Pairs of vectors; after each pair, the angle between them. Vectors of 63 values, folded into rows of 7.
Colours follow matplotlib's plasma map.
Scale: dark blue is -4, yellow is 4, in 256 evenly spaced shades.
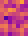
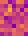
partly aligned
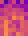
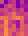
nearly parallel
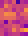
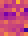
nearly opposite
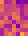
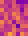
nearly parallel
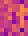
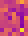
nearly opposite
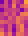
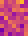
partly opposed
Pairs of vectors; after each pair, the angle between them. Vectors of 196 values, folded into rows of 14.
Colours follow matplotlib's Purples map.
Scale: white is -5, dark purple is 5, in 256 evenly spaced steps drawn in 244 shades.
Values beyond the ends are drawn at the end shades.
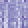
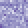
orthogonal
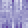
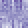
nearly opposite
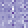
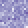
partly aligned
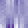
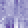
nearly parallel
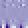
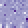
partly opposed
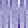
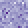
orthogonal
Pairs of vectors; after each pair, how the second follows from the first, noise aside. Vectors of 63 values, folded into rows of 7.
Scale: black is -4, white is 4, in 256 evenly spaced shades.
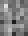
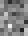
shuffled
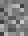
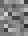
reversed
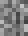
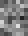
shuffled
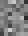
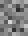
shuffled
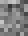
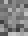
reversed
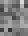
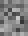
shuffled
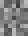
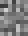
shuffled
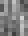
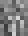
shuffled
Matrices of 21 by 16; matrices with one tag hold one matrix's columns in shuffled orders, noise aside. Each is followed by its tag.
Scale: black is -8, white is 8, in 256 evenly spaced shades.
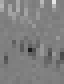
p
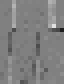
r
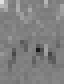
p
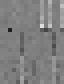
r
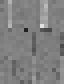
r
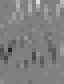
p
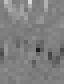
p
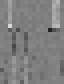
r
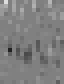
p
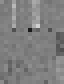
r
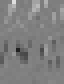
p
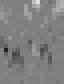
p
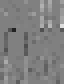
r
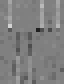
r
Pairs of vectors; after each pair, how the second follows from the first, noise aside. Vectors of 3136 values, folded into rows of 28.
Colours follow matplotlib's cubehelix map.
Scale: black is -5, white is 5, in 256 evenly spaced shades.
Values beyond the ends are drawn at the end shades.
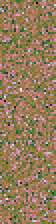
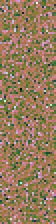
negated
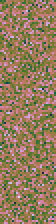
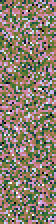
scaled up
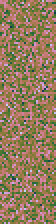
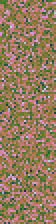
negated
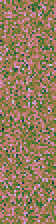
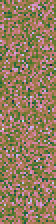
negated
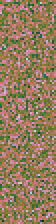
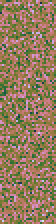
negated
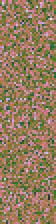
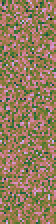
negated
